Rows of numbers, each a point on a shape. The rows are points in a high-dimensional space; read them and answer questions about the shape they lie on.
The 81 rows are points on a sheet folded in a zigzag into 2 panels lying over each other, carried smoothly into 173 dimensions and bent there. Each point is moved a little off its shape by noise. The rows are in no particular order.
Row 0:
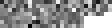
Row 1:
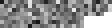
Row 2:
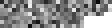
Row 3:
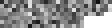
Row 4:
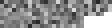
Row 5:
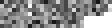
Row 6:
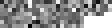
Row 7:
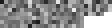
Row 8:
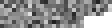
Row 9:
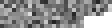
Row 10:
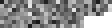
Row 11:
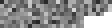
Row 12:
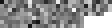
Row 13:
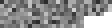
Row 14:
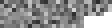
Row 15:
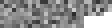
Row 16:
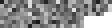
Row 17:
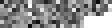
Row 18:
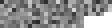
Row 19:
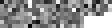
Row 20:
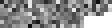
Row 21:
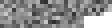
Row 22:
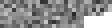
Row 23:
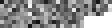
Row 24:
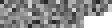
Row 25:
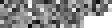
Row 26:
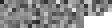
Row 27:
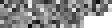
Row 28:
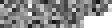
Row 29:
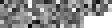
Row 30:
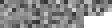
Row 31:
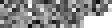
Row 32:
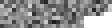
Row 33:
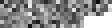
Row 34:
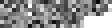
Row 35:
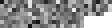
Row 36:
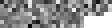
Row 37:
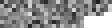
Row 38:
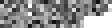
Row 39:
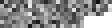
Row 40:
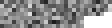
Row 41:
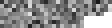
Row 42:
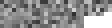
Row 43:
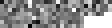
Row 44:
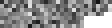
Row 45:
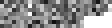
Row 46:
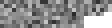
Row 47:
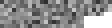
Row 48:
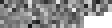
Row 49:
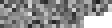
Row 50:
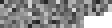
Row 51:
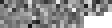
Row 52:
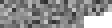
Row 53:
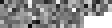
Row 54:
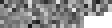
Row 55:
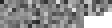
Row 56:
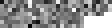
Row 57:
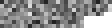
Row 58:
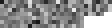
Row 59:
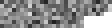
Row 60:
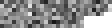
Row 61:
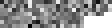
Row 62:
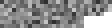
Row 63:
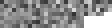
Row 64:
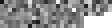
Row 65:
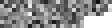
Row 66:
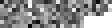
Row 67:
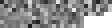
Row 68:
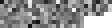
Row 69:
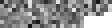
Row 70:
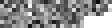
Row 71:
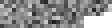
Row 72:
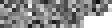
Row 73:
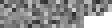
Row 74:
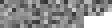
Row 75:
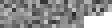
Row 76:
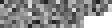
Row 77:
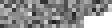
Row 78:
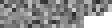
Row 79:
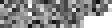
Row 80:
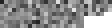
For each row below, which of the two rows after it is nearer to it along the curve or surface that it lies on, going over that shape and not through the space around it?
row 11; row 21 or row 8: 21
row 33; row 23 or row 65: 65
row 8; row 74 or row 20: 20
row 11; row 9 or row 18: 18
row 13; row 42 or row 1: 1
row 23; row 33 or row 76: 76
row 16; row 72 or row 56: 56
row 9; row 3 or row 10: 3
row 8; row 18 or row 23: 23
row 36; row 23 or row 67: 67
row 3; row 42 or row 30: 42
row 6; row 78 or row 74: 78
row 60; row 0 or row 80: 80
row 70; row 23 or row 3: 3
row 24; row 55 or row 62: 62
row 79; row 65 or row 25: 25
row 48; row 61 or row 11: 61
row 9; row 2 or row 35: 2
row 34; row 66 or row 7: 66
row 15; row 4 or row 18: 4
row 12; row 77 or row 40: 40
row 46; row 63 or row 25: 63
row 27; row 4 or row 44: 44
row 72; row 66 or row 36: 66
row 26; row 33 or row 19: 19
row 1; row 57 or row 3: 57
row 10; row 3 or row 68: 68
